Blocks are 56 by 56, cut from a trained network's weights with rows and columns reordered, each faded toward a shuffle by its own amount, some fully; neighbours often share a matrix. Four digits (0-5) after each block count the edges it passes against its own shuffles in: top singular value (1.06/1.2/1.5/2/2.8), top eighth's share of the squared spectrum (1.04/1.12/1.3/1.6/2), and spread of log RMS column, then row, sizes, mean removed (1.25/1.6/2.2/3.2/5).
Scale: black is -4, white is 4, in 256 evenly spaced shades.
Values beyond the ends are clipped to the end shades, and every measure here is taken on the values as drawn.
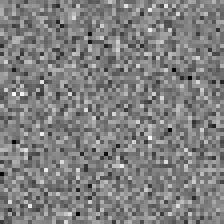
0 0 0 0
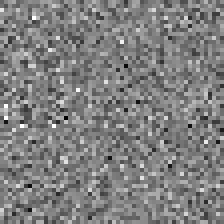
2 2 1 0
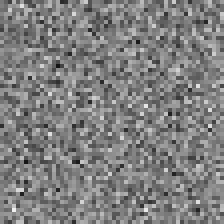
2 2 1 0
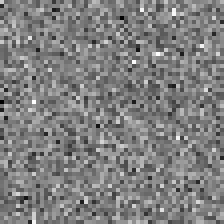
1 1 0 0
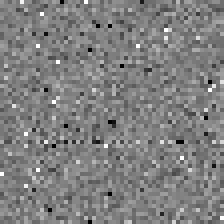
2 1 0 0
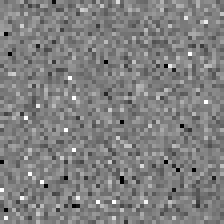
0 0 0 0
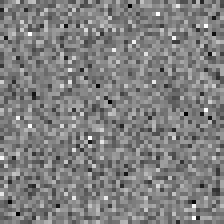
0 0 0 0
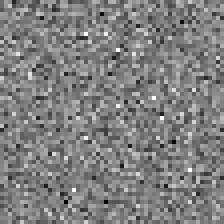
0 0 0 0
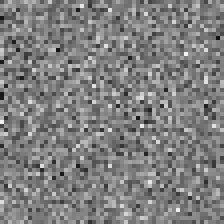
1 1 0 0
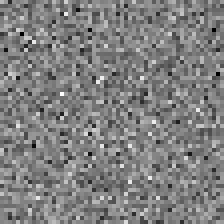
1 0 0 1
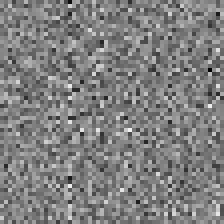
3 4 2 1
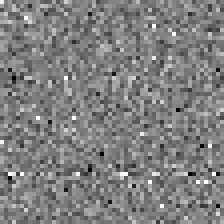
2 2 0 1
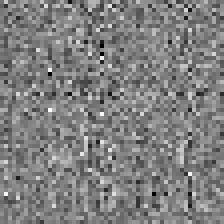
3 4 2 2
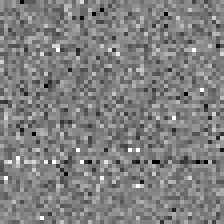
2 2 0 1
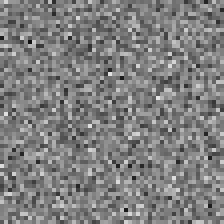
1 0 0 0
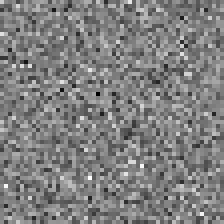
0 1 0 0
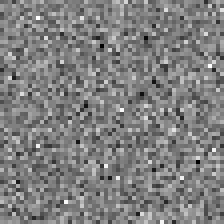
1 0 0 0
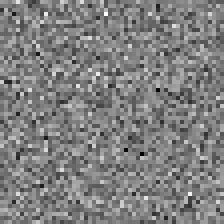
1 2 0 0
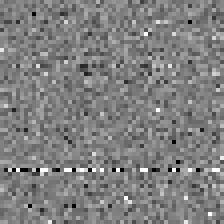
3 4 0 2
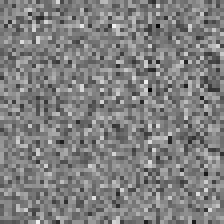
2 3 2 1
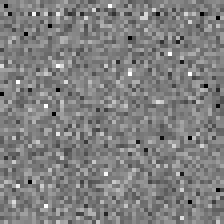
2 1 0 1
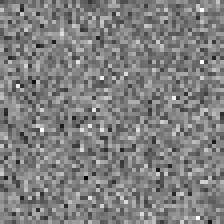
1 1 0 0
